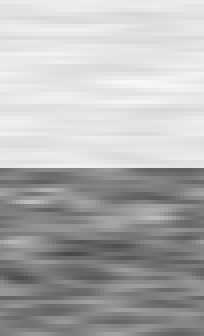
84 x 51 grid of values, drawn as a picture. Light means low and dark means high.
The table splits into 2 rows of 1 panel. Panel 1,1: very low, streaked across, faint in contrast. Panel 2,1: middling, streaked across.
